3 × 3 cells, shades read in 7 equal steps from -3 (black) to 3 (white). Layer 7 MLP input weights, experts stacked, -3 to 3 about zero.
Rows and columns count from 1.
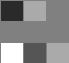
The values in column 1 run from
-2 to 3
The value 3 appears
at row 3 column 1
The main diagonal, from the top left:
-2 0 1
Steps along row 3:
down up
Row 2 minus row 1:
2 -1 0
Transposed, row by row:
-2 0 3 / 1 0 -1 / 0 0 1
